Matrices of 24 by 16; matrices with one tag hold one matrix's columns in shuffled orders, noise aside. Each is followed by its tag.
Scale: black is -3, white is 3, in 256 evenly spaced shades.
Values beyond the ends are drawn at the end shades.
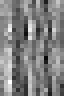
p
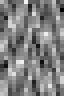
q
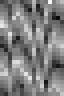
q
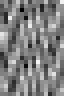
q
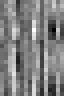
p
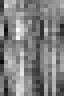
p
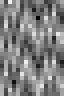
q
